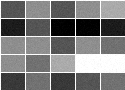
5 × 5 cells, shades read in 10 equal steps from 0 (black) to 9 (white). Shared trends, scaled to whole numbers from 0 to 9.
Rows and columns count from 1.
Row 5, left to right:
2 4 2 3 4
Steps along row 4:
down up up same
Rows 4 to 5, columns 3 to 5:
6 9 9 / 2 3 4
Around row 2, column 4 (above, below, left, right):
5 5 0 1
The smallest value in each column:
1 3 0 0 1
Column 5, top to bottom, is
6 1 4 9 4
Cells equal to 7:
0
